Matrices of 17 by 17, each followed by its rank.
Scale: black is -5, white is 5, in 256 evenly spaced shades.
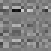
two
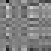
two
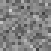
full rank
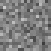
full rank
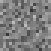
full rank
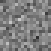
full rank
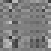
two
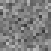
full rank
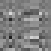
two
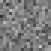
full rank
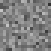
full rank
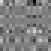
two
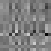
two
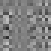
two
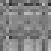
two
